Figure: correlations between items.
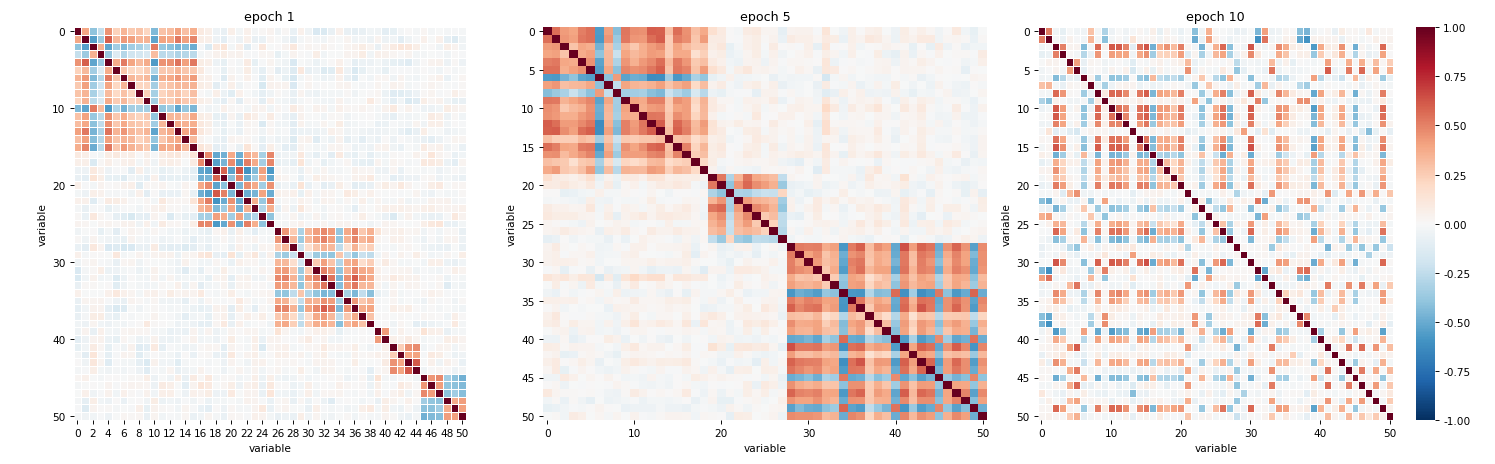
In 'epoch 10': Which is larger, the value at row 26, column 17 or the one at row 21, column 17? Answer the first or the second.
the first
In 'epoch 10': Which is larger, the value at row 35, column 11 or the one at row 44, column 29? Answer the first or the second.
the first
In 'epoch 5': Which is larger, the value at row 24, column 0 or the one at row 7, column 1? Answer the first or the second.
the second
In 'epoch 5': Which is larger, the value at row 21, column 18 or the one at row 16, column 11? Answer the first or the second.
the second
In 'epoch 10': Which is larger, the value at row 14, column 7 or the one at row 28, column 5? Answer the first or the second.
the first
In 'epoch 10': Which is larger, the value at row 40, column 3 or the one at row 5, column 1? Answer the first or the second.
the first
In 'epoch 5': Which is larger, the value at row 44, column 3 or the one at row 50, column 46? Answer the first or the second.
the second
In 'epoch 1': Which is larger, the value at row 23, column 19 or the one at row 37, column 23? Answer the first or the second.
the second
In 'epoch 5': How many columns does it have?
51
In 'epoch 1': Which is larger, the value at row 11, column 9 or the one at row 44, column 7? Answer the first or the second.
the first
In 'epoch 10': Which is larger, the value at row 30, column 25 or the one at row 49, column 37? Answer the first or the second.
the first
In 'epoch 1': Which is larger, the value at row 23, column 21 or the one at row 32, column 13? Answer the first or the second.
the second
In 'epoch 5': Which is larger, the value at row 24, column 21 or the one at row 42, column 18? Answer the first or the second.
the second
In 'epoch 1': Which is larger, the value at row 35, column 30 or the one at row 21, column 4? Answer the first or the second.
the first
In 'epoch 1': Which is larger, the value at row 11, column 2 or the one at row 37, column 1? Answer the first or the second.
the second
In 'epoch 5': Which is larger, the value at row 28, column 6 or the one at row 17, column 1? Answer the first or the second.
the second
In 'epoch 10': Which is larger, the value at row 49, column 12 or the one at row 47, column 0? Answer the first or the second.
the first
